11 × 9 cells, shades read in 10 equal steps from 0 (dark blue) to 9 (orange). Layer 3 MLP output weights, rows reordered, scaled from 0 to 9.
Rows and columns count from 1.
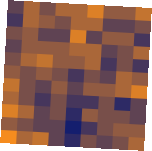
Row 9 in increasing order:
1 3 3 4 4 4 5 6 8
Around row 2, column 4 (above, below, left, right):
6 3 5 6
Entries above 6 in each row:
2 0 1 0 1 0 2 0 1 0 2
